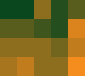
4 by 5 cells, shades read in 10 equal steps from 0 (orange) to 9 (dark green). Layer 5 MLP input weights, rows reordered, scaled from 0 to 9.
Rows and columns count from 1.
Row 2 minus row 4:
3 4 3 4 1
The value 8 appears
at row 1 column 4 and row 2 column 4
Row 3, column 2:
4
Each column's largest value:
9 9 7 8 6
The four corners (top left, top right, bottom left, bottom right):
9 6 3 0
